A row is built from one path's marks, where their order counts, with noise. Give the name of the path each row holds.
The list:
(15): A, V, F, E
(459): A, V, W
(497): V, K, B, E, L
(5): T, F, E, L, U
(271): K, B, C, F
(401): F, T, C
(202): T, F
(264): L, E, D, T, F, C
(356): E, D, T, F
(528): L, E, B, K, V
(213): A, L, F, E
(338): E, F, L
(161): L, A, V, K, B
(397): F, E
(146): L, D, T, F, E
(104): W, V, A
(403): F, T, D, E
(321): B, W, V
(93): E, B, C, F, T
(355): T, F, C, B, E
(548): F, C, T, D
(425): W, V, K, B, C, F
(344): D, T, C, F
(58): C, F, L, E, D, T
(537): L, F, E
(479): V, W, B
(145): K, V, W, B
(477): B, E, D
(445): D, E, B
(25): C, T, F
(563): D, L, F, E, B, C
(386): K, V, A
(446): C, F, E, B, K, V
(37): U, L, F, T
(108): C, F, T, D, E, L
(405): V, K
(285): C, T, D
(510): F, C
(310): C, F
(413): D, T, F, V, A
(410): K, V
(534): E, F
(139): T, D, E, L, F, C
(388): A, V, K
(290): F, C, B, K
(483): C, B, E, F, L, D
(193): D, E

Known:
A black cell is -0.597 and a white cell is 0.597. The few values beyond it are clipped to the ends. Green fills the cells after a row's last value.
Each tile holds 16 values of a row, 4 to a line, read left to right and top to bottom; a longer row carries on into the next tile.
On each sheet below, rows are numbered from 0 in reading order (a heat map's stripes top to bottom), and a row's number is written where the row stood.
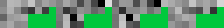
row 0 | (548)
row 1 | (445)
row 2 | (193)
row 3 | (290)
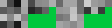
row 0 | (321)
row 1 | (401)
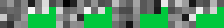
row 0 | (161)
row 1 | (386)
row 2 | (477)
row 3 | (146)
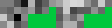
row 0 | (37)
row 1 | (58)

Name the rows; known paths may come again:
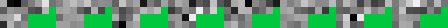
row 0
(425)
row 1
(548)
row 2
(213)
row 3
(146)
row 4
(139)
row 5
(290)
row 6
(563)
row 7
(310)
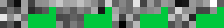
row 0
(321)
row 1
(93)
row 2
(15)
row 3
(479)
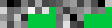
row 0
(386)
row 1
(193)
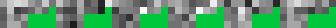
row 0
(58)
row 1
(477)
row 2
(528)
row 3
(537)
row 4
(202)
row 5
(108)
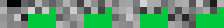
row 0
(145)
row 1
(403)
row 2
(401)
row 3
(356)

